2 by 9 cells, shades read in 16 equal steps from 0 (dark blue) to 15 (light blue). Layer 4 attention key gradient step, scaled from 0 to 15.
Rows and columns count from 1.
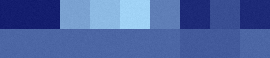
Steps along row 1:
same up up up down down up down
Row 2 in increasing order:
5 5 6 6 6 6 6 6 6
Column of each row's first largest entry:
5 1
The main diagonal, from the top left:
0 6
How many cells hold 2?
0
